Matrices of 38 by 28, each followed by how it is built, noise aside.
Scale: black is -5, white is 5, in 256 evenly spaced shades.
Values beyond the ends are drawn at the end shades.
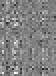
low rank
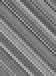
Toeplitz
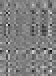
low rank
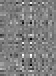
low rank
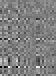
low rank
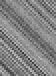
Toeplitz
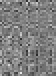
low rank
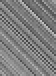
Toeplitz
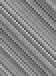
Toeplitz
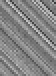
Toeplitz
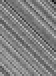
Toeplitz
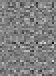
low rank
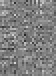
low rank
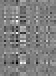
low rank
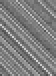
Toeplitz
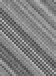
Toeplitz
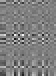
low rank
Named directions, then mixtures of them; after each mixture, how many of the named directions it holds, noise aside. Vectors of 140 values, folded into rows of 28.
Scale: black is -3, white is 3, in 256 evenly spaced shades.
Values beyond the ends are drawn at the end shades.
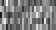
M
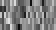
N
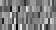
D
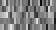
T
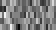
two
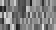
two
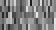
two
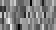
one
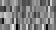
three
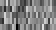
three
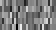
one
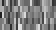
three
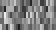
three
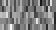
one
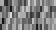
three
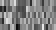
two
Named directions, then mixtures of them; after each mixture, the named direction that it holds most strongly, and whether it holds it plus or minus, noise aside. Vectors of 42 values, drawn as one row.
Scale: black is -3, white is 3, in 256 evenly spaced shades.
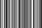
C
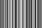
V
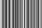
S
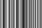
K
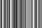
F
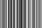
V, minus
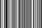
C, plus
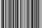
C, minus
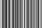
S, plus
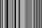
K, minus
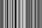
V, plus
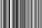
F, plus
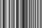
K, plus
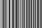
K, plus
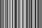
V, plus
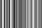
F, plus
